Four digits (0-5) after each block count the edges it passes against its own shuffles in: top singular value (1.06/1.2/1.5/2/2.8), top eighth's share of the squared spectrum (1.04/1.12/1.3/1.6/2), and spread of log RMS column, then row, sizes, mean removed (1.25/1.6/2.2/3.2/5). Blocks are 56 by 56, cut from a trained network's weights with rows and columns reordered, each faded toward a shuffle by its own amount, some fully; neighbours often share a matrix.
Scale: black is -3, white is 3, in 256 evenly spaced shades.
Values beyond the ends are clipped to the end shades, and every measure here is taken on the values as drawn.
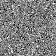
0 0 0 0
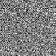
3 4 1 2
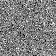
0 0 0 0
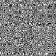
3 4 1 2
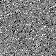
0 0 0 0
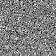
1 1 0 0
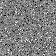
0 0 0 0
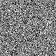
1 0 0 0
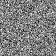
0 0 0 0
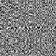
3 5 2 2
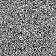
2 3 1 0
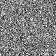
2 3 1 0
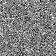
0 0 0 0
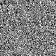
2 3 1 1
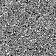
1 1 0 0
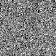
2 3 1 1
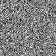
2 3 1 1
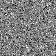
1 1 0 0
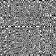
3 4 2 2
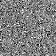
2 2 1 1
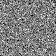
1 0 0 0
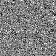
1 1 0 0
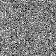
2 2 0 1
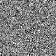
2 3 1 0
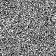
1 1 0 0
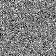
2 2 0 0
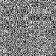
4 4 1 2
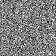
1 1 0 0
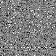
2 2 0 1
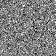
1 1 0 0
